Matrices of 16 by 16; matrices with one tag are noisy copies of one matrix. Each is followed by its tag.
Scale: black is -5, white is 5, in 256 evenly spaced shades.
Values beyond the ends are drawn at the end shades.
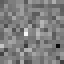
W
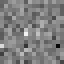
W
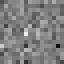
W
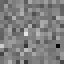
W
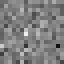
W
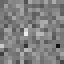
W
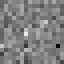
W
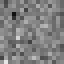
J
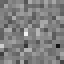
W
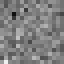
J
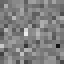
W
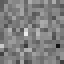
W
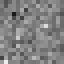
J
